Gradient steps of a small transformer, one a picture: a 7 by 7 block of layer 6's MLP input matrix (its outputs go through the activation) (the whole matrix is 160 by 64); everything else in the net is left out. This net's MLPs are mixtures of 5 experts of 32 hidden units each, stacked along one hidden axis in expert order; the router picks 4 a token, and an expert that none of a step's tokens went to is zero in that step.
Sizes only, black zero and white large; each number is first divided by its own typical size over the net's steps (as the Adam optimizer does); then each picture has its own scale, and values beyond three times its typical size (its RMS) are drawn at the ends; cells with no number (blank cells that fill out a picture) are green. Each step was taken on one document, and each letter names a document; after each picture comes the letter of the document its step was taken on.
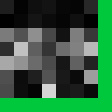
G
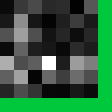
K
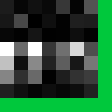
G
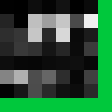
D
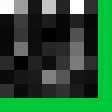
K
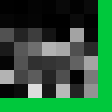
G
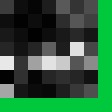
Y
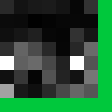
Y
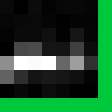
Y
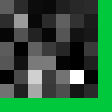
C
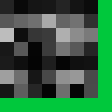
D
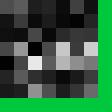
G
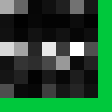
Y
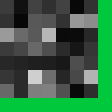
C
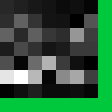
K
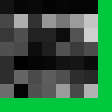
D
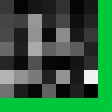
C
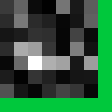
Y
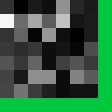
C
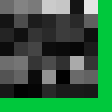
K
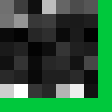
K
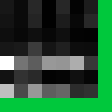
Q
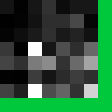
Q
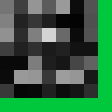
C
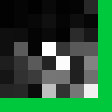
G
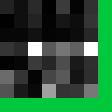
Q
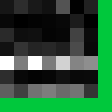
Y
